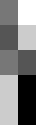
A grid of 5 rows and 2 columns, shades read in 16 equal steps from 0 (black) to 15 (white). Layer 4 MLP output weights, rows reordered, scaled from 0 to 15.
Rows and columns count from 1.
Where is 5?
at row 2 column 1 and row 3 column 2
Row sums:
22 17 12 12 12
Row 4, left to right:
12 0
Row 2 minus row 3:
-2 7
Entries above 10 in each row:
1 1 0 1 1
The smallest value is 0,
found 2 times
